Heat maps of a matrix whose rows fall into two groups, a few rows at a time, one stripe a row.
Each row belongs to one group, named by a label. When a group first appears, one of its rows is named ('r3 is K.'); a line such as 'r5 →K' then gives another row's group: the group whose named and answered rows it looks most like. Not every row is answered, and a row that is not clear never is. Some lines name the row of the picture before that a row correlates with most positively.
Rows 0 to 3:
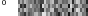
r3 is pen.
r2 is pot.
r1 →pen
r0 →pot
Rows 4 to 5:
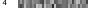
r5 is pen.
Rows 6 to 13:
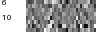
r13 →pen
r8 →pen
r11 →pen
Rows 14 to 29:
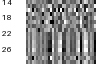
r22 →pot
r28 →pen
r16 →pen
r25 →pot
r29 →pot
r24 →pot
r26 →pot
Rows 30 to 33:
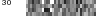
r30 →pen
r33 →pot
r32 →pen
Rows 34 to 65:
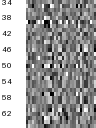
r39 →pen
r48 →pen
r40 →pen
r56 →pot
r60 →pot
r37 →pot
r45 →pot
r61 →pot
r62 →pen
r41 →pot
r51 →pot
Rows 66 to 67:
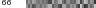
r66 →pot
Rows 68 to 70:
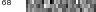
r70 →pot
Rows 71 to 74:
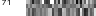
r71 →pen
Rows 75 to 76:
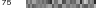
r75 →pot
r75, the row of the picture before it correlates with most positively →72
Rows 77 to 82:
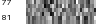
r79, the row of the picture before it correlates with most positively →75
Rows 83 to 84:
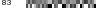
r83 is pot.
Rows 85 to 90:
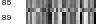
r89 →pot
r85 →pot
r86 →pot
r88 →pot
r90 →pot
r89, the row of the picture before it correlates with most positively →84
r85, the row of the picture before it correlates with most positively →84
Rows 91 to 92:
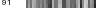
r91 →pot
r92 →pot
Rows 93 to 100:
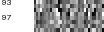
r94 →pot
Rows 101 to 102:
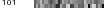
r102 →pot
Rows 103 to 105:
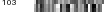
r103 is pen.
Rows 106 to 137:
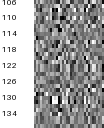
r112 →pot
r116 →pot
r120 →pen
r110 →pen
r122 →pot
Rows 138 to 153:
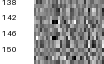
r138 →pen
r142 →pen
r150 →pot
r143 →pen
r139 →pen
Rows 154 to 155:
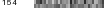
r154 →pen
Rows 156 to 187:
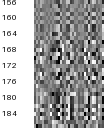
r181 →pot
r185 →pot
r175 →pot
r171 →pot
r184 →pen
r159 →pot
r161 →pot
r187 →pen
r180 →pot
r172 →pen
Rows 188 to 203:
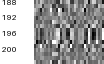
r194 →pot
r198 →pen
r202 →pot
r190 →pen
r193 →pen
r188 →pot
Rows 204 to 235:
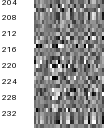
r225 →pot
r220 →pen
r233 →pot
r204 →pot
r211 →pot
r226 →pen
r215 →pen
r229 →pot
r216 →pot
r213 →pot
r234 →pot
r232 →pot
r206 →pen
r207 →pot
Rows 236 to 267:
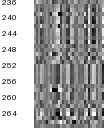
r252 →pot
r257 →pen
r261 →pen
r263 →pot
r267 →pot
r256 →pot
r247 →pen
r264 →pot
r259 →pot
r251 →pen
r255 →pot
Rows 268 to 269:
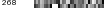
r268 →pot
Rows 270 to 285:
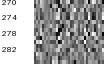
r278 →pot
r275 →pot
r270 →pot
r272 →pen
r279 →pen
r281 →pen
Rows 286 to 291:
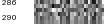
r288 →pen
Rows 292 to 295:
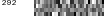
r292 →pot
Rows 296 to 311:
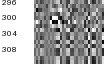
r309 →pot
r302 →pen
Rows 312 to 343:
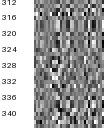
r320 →pot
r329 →pen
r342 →pen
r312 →pot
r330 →pen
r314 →pot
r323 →pot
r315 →pen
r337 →pot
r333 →pen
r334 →pot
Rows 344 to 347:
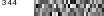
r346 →pot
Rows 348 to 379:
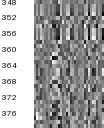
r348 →pen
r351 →pot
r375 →pot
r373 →pot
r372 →pen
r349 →pot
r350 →pot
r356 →pot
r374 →pen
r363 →pen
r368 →pen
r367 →pen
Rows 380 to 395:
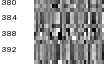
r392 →pot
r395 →pen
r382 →pot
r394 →pot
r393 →pot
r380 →pot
